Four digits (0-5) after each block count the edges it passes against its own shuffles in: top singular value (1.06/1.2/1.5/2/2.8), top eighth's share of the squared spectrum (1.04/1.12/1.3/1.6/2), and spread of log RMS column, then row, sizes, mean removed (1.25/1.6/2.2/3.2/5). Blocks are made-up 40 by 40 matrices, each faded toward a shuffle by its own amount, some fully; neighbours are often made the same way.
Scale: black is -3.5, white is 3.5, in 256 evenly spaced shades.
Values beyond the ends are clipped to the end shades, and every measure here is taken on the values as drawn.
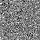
1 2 0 0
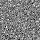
0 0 0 0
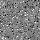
2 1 1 0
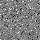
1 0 0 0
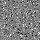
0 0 0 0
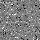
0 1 0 0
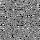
3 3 0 1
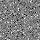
1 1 0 0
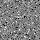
0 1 0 0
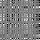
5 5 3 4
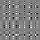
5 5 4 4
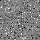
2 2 1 0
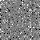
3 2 1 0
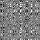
4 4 3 2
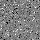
1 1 0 0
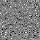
3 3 1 1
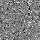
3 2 1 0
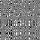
4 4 3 2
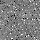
1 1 0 0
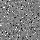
0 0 0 0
